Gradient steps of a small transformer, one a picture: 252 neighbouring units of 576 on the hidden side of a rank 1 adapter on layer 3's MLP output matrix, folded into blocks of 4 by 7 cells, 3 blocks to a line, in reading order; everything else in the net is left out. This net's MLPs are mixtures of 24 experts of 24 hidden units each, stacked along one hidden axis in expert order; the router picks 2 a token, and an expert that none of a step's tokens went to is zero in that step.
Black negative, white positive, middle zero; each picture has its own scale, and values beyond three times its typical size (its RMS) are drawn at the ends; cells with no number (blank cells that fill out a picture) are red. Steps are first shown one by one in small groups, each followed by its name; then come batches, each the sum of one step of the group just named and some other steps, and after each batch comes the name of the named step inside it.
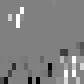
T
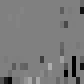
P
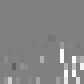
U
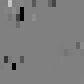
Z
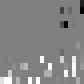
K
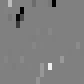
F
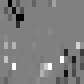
F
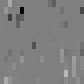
U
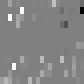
K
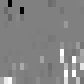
U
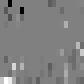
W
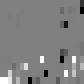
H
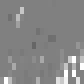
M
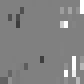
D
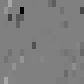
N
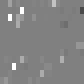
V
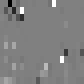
W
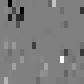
N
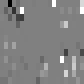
D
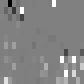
M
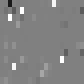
V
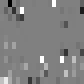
H
